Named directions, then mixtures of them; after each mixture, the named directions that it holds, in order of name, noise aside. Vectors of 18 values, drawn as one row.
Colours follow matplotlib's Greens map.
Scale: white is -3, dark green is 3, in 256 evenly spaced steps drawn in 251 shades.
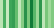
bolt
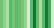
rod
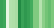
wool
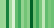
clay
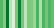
bolt, clay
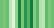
clay, wool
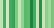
bolt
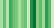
bolt, rod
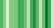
rod, wool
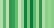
bolt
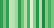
bolt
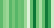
rod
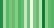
bolt, clay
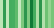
bolt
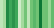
bolt, wool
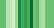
clay, wool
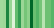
clay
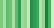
clay, rod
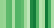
clay, rod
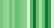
rod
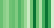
rod
